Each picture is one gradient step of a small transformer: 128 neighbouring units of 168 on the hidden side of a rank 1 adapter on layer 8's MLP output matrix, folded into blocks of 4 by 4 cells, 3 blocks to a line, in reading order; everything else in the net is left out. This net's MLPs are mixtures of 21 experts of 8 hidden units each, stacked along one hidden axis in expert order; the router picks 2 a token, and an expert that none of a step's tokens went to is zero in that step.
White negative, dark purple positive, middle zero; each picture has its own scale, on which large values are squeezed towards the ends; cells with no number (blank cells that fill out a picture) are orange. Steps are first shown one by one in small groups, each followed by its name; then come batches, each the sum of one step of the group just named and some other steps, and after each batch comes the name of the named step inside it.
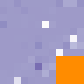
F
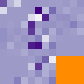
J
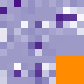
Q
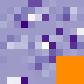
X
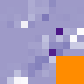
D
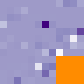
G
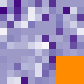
X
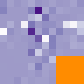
J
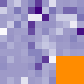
J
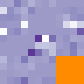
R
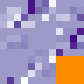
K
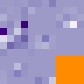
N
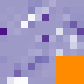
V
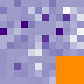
N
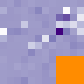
R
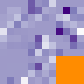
K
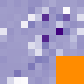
V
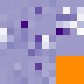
N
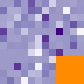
K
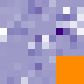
K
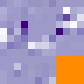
N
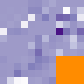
V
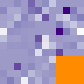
K
